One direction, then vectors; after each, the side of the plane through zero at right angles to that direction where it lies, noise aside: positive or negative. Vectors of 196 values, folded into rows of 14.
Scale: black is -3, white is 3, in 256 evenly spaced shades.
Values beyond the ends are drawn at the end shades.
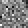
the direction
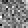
negative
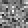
negative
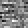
positive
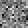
negative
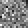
positive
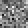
negative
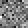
negative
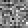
negative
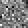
positive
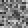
negative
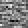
positive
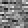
negative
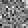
negative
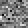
negative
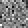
positive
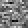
positive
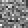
positive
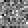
negative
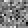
positive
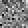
negative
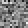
positive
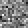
positive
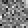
negative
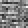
negative
